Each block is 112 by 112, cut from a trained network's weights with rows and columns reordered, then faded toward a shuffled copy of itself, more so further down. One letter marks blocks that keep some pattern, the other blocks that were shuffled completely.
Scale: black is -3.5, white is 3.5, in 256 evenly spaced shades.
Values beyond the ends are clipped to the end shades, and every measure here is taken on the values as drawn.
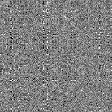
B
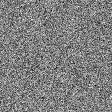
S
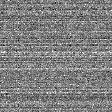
B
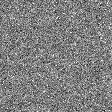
S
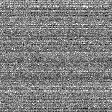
B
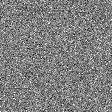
S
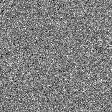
S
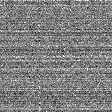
B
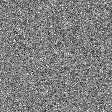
S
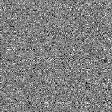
B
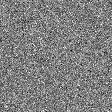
S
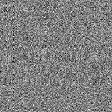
B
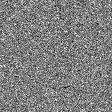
S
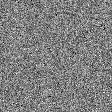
S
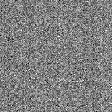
B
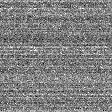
B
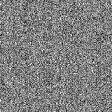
B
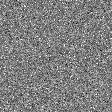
S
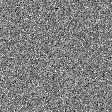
S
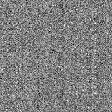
B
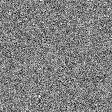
S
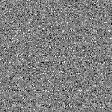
B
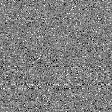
B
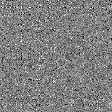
B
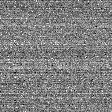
B
